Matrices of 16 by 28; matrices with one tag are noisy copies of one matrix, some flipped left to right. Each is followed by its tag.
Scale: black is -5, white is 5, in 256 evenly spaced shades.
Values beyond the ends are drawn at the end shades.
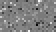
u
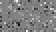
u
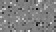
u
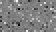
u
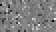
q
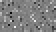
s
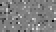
q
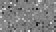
u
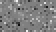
u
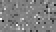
q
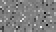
s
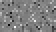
s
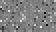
s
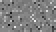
s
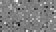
u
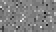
s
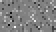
s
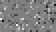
q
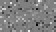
u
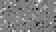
u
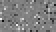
q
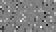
s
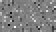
s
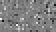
q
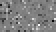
q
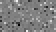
u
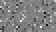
s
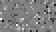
q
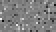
q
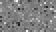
u
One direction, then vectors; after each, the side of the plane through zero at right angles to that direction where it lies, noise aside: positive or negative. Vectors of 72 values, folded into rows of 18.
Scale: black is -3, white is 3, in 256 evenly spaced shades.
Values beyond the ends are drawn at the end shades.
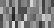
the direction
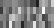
negative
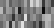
positive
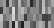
negative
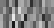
negative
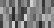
positive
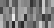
negative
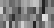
positive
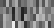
positive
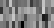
negative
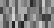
negative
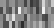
negative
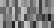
negative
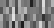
negative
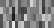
positive
